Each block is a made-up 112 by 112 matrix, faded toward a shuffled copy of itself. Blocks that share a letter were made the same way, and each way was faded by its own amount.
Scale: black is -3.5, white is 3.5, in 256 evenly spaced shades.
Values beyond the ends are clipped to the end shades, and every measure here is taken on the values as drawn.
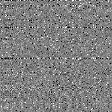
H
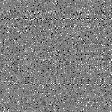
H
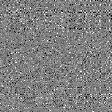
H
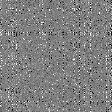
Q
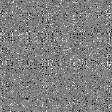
Q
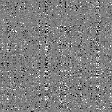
Q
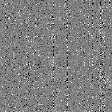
Q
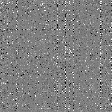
Q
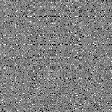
H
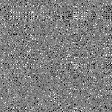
H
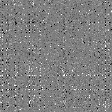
Q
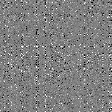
Q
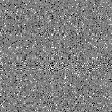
H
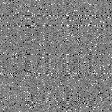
H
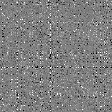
Q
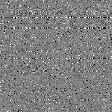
H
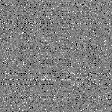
H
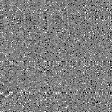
H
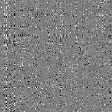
Q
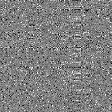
H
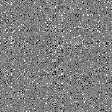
Q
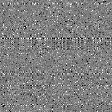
H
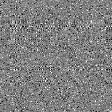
H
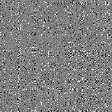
Q
